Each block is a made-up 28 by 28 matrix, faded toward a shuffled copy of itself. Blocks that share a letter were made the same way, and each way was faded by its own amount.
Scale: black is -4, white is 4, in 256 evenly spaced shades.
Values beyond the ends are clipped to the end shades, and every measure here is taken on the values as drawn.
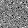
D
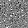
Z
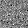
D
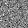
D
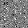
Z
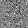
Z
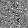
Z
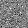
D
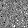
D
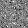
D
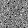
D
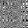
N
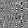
N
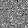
Z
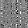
N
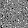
Z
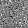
D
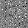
Z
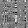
N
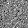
D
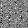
Z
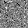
Z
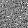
D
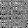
N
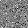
Z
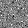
D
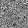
D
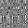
N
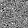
D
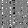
N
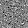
D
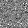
D
